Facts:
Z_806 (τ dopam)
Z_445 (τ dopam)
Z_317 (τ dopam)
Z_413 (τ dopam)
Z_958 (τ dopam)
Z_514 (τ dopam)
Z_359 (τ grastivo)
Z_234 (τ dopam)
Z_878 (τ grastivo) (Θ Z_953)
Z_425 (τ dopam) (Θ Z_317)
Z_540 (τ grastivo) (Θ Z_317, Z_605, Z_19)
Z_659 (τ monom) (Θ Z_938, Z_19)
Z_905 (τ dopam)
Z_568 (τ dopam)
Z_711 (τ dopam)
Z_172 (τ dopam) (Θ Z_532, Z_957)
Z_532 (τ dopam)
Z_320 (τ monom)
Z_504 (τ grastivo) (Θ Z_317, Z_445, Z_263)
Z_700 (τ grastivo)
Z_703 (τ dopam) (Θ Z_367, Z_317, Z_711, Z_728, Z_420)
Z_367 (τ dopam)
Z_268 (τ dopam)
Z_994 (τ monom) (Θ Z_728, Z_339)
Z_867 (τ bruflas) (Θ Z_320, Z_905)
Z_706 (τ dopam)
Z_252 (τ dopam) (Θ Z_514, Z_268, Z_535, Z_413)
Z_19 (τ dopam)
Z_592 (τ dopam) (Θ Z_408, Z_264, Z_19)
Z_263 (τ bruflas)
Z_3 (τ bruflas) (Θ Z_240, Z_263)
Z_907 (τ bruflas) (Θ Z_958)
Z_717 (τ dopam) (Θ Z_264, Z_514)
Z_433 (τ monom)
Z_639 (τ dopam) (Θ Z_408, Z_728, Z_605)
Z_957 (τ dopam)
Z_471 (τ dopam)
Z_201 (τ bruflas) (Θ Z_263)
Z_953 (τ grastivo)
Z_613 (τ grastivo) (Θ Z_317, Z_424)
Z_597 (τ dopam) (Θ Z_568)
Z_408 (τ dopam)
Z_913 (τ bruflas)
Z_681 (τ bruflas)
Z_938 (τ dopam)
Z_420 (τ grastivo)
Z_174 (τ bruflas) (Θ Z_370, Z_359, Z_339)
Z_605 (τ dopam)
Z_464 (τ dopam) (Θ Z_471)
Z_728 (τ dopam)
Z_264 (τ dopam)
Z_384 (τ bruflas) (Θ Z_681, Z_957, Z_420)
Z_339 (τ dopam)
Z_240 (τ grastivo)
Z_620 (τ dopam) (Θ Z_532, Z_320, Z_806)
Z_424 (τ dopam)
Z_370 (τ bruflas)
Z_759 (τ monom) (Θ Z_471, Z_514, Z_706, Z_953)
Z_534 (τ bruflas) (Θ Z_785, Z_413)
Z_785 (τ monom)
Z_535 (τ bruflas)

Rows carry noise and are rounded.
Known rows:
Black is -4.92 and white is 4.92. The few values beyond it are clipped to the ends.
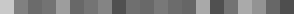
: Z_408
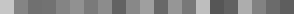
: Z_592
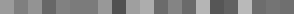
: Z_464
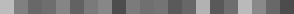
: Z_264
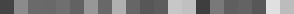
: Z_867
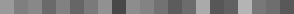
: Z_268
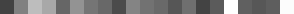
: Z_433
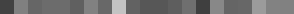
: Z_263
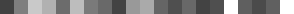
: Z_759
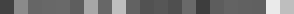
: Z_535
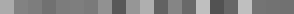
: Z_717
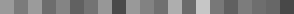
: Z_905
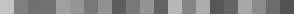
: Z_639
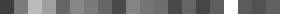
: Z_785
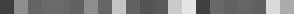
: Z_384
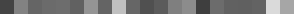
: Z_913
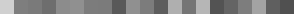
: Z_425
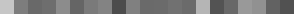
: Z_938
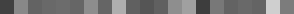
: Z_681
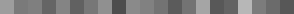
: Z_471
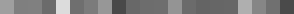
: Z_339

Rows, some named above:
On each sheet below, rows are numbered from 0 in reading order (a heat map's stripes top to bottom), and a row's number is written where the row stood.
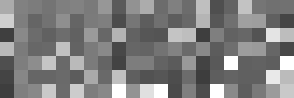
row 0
Z_717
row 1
Z_19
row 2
Z_867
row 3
Z_728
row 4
Z_659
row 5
Z_535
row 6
Z_878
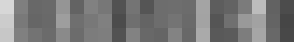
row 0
Z_317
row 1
Z_605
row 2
Z_424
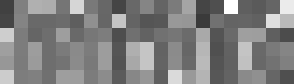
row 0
Z_994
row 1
Z_907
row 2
Z_605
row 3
Z_252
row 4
Z_252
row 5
Z_703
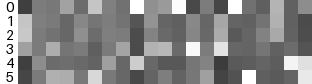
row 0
Z_240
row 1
Z_445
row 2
Z_424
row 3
Z_620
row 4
Z_534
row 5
Z_994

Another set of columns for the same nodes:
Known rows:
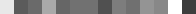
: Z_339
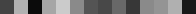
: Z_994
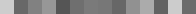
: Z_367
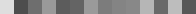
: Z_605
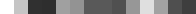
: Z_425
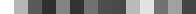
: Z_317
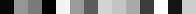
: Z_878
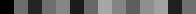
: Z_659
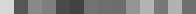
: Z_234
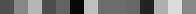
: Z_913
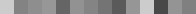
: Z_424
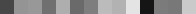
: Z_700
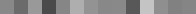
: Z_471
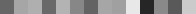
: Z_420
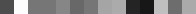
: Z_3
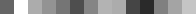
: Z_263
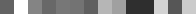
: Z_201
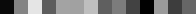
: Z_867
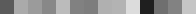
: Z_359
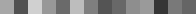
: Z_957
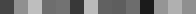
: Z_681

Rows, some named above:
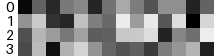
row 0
Z_659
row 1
Z_540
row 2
Z_240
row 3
Z_994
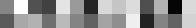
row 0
Z_504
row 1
Z_420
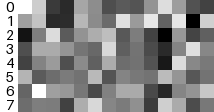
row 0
Z_425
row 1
Z_540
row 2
Z_867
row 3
Z_370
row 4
Z_907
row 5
Z_597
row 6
Z_263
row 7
Z_464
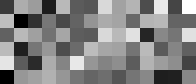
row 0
Z_953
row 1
Z_592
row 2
Z_240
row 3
Z_19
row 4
Z_639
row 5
Z_320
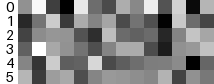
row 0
Z_613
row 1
Z_384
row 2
Z_535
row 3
Z_263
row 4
Z_620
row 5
Z_938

